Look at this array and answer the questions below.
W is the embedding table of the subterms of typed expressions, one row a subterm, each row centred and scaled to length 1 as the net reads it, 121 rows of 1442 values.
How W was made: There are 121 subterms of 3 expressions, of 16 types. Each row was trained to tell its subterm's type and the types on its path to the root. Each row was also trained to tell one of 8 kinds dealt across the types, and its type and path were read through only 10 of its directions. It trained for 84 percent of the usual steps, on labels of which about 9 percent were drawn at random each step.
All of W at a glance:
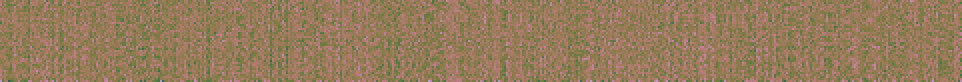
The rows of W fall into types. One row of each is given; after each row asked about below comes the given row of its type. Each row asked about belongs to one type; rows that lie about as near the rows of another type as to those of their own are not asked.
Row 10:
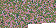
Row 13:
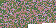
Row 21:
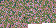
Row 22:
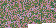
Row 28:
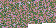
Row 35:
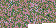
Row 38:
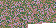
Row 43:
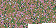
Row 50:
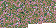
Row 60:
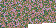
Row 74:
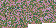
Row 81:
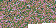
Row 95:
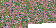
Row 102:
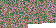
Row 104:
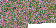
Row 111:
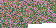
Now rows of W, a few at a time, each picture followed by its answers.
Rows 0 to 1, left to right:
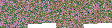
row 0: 104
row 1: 21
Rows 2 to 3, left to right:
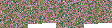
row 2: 81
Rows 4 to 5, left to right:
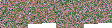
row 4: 43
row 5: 10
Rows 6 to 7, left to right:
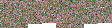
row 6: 111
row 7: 50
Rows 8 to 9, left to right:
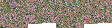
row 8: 38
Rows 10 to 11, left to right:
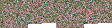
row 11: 21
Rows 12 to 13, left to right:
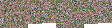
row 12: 81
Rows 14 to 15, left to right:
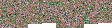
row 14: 28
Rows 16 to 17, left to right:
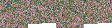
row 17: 102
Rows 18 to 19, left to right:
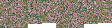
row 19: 81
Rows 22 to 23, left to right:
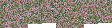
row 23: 43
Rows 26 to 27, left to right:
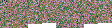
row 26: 22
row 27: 74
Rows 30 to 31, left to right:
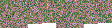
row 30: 102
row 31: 102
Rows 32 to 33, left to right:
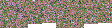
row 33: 81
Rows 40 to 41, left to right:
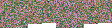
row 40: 104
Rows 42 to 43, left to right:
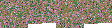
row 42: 50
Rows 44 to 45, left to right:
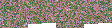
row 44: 74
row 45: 13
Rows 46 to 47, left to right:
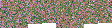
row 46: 43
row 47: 104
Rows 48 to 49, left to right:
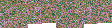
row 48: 35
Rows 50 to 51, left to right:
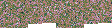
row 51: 95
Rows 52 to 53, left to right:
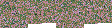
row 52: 50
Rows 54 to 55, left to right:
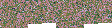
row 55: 28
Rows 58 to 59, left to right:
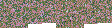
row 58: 60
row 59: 81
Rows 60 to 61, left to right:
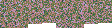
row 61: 35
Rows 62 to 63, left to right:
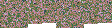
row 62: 60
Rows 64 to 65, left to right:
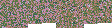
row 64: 74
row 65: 95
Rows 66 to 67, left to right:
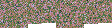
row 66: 95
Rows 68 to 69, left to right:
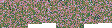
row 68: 111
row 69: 13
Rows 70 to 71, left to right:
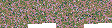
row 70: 21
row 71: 104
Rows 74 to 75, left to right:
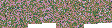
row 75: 43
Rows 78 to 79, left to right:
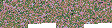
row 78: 95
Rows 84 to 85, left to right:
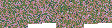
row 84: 21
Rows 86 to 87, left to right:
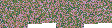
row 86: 10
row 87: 104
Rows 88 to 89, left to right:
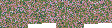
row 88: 38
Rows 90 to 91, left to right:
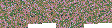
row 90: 35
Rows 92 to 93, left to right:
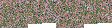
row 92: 74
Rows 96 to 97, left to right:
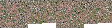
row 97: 81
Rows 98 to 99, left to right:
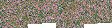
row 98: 28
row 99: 21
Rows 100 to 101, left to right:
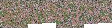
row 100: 28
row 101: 60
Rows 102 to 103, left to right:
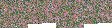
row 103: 74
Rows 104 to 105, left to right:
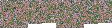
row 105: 74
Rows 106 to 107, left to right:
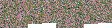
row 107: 38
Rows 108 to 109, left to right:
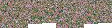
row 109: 28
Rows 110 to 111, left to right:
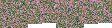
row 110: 21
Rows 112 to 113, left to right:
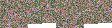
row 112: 22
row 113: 22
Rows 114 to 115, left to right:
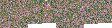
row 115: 35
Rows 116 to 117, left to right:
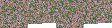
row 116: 104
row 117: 10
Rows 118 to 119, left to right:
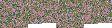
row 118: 60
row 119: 38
